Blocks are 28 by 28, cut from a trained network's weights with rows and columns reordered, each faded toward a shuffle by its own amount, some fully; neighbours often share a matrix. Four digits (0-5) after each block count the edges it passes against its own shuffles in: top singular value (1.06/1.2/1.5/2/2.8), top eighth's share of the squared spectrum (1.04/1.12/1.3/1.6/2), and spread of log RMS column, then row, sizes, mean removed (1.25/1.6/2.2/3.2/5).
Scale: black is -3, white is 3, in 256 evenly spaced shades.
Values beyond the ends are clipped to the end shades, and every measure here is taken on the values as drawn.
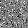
0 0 0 0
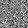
0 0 0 0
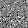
2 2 0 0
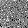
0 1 0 1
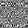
3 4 0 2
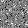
0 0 0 0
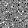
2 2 0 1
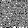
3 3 0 1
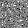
0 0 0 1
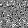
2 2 0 1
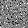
0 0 0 0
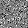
1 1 0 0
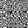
3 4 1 2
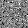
0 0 0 0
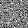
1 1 0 0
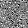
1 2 0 0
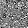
1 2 0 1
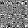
3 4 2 3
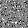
0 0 0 0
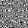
3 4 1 2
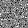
1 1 0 1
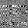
3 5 1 3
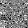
3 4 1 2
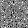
0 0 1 0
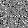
2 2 0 1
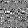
3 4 0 3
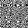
3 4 1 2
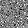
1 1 0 0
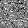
2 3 0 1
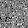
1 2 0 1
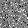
1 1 0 1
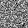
0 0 0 0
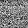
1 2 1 0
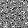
0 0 1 0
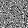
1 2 0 0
